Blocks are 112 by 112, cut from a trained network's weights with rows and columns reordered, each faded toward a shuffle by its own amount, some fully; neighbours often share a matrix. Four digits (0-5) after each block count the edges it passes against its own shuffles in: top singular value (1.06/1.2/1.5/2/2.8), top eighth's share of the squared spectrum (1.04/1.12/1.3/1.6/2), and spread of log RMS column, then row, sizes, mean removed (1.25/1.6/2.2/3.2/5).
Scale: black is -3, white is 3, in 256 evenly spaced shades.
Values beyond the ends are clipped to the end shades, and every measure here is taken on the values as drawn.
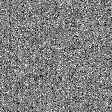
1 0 0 0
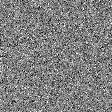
0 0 0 0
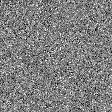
0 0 0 0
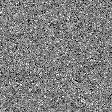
0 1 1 0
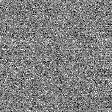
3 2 1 0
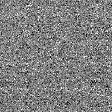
2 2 2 1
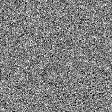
2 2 0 1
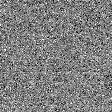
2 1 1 0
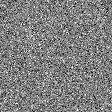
0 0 0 0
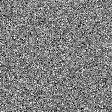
1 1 0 0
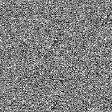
3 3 2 1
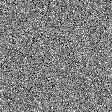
0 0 0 0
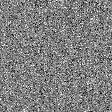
0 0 0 0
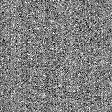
2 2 0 0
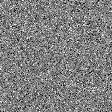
1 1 0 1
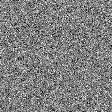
2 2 0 0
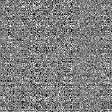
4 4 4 1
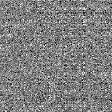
3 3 3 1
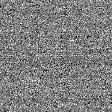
2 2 2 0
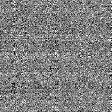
3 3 3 1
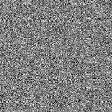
3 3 0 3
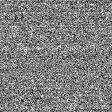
3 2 2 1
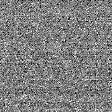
3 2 2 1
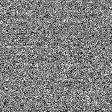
2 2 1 0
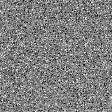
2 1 1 0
